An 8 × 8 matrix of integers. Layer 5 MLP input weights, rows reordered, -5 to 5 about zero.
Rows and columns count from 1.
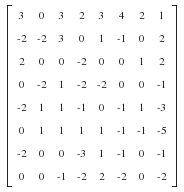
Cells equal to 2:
6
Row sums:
18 1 3 -6 -4 -3 -6 -5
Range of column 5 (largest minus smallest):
5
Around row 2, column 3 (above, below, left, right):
3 0 -2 0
